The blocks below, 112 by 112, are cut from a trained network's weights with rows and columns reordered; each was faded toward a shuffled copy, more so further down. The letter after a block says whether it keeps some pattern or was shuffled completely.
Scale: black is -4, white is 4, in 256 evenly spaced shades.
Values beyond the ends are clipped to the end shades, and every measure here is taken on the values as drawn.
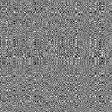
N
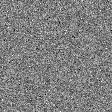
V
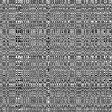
N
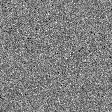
V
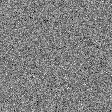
V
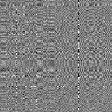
N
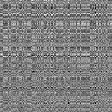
N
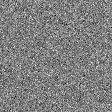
V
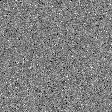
V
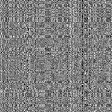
N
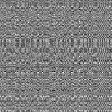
N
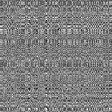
N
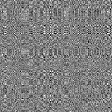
N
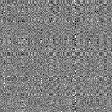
N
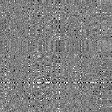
N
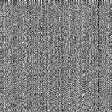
N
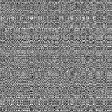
N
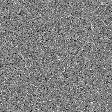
V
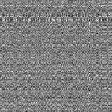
N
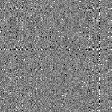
N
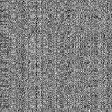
N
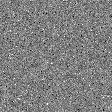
V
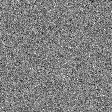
V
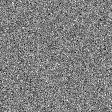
V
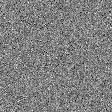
V
